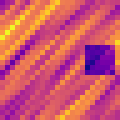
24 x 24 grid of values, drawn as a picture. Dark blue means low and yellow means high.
The ninth with the highest average is the top left. Neither half mirrors the other. The ninth with the lowest average is the middle right. The grain runs diagonally up to the right. An odd patch, lower than its surroundings, sits in the middle right.
